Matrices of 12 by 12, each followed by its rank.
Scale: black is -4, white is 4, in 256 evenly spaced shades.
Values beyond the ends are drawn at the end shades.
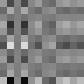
one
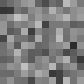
full rank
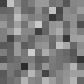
full rank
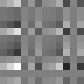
one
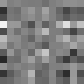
two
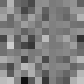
two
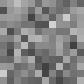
full rank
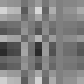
one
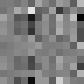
two
